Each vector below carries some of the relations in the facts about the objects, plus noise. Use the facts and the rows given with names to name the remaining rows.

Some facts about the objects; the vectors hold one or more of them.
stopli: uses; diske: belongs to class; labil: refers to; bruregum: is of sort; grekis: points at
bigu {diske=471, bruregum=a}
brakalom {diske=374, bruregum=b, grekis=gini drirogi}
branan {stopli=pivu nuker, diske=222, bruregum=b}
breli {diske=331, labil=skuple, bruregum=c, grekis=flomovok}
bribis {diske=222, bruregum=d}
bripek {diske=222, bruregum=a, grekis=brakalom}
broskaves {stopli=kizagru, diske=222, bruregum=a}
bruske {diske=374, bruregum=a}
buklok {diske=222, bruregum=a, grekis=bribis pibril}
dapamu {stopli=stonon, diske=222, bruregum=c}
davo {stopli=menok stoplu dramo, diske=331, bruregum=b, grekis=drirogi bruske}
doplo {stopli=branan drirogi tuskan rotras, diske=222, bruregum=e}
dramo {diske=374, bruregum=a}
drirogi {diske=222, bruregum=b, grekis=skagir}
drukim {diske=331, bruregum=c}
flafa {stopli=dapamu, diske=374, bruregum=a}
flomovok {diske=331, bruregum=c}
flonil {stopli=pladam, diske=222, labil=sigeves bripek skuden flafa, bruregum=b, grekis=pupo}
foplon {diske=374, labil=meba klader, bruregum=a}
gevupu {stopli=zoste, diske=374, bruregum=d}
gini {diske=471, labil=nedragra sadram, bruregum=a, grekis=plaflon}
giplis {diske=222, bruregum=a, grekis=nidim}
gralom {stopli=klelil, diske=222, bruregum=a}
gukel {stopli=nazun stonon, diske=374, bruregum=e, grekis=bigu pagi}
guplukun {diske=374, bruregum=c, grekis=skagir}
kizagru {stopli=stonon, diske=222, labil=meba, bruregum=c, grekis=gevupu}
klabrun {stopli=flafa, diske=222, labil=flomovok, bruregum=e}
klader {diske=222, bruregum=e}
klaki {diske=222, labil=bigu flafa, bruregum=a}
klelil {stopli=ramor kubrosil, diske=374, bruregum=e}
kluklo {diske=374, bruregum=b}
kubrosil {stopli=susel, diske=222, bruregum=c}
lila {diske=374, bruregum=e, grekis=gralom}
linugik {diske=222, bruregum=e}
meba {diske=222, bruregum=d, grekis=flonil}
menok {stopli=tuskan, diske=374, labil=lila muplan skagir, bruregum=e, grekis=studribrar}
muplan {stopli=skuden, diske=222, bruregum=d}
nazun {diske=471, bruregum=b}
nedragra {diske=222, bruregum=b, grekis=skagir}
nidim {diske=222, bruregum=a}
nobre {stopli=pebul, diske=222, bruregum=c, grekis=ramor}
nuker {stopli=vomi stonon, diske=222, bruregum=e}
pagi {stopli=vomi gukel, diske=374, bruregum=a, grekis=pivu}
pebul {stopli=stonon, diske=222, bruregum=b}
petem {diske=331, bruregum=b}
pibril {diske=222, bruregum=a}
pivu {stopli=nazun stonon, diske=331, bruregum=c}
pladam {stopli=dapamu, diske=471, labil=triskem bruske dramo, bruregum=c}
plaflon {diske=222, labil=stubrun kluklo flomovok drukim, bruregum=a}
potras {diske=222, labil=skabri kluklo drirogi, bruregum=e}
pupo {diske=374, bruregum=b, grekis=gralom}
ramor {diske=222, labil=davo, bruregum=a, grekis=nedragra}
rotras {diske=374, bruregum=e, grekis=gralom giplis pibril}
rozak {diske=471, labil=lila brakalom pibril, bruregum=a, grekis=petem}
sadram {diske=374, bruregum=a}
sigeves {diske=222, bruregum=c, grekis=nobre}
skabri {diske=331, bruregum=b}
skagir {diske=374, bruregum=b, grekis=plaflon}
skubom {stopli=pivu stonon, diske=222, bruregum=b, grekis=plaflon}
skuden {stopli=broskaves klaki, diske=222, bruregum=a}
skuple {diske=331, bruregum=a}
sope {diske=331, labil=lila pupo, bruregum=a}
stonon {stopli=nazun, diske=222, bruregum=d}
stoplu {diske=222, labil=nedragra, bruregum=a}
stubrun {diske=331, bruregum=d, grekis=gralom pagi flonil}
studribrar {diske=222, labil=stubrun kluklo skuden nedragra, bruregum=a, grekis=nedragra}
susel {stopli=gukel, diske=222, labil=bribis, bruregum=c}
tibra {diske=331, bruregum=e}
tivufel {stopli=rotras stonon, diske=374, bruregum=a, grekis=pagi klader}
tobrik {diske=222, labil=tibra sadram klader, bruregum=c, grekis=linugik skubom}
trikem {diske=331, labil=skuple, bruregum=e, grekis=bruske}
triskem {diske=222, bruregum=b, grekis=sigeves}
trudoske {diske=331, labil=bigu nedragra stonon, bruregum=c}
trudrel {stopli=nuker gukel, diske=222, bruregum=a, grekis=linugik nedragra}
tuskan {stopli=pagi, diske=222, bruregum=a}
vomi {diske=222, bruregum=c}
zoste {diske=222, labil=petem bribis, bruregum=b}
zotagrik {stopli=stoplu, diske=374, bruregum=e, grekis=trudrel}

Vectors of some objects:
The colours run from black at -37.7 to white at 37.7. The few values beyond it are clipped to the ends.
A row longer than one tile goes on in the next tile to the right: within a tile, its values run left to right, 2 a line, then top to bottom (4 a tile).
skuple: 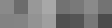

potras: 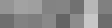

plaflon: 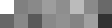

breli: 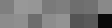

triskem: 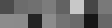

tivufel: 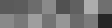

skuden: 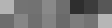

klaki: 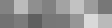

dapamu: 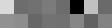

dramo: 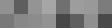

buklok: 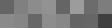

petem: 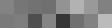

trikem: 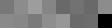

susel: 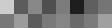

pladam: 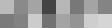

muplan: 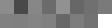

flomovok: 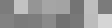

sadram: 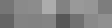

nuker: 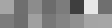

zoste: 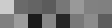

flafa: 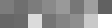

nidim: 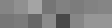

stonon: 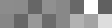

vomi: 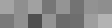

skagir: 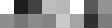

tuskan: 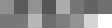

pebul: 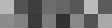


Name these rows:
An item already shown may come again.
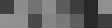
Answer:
meba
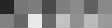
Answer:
pagi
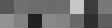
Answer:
triskem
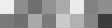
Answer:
gini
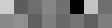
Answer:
dapamu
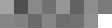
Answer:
muplan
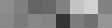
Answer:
nazun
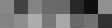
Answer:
menok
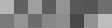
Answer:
kubrosil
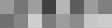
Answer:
pladam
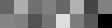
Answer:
studribrar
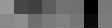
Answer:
davo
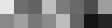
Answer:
guplukun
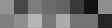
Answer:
menok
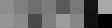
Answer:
ramor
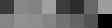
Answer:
rotras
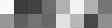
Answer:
skubom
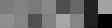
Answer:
ramor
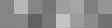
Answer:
tobrik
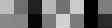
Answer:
nedragra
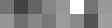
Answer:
brakalom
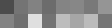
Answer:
zotagrik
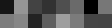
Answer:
flonil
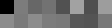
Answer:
pupo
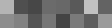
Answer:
pebul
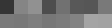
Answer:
gralom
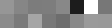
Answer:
pivu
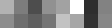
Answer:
drirogi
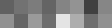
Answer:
trudrel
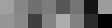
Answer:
ramor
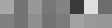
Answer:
nuker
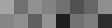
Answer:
sope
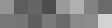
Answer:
branan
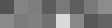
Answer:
nobre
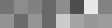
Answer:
kizagru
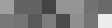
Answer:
branan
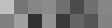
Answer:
bribis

